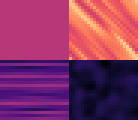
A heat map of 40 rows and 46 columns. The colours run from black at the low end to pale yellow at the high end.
The table splits into 2 rows of 2 panels. Panel 1,1: middling, flat. Panel 1,2: high, slanting down to the right. Panel 2,1: low, streaked across. Panel 2,2: very low, blotchy, faint in contrast.
